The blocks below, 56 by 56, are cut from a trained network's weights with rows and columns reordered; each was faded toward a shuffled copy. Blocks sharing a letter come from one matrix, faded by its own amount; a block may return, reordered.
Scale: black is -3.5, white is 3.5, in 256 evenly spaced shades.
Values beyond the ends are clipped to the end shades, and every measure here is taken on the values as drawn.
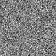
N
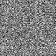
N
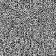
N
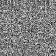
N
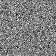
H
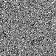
H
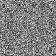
N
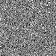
H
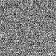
N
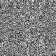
N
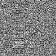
N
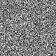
H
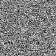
N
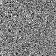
H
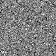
H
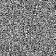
N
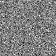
H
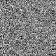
N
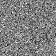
H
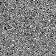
H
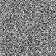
N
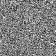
H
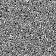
H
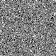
H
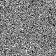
H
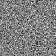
N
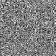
N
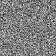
N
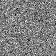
H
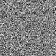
N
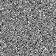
H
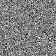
H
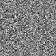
N
